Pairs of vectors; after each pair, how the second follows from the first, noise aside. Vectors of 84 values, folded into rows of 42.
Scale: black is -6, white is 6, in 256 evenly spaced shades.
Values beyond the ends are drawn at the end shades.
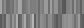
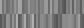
copied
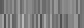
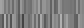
negated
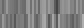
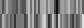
scaled up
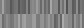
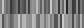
scaled up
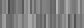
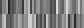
scaled up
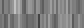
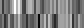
scaled up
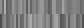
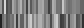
scaled up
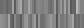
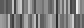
scaled up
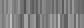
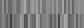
negated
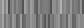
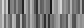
scaled up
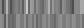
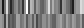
scaled up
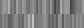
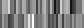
scaled up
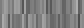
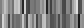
scaled up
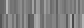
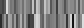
scaled up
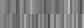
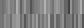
negated
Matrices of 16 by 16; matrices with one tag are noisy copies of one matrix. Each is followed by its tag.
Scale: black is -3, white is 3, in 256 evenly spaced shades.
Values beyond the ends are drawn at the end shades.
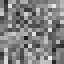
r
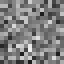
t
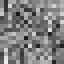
r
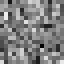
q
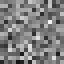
t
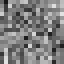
r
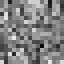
q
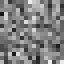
q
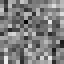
r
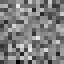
t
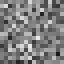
t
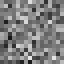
t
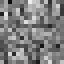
q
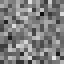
t
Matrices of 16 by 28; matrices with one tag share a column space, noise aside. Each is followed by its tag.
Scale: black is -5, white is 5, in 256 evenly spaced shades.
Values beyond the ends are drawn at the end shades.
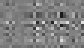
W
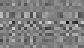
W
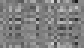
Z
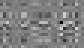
W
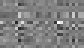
W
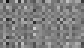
Z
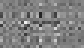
W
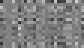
Z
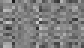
Z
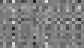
Z
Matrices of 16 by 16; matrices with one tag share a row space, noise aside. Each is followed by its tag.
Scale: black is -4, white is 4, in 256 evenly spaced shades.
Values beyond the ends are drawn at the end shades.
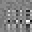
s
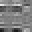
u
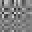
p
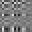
p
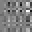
s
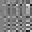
s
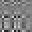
p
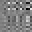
s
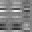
u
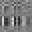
p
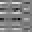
u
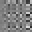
s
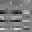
u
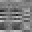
u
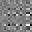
s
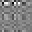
p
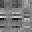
u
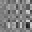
s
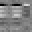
u
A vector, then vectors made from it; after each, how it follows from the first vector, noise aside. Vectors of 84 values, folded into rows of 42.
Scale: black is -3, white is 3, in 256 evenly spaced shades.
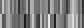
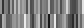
negated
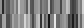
negated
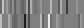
partly zeroed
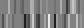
partly zeroed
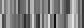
copied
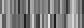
copied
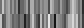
copied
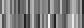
copied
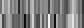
copied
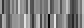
negated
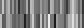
copied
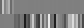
partly zeroed
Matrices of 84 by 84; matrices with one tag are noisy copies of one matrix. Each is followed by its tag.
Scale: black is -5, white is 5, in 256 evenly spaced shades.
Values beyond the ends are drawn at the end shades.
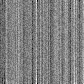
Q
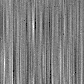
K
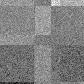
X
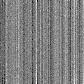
Q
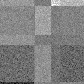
X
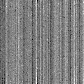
Q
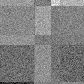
X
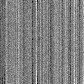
Q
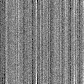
Q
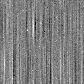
K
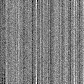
Q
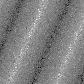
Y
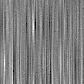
K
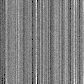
Q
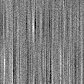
K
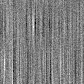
K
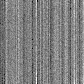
Q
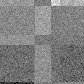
X
